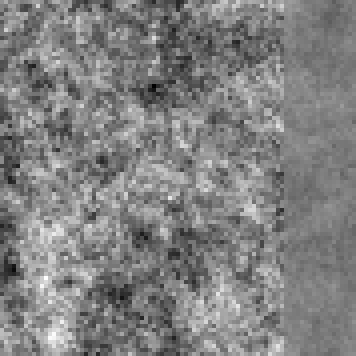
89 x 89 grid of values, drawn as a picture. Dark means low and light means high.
Slope: none. Seam: vertical, 80% of the way across, the right part calmer. Mirror symmetry: none. Grain: blotchy.
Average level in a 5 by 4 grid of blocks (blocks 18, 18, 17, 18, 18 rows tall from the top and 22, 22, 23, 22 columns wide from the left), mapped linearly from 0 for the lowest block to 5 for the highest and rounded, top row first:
3 1 1 2
2 2 3 3
3 4 4 2
5 2 2 2
5 0 5 3
